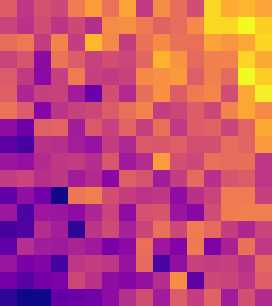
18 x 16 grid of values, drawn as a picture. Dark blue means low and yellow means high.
Mirror symmetry: none. Ninth with the lowest average: bottom left. Average level on the scale: 50%. Stripes: none. Slope: up to the top right.
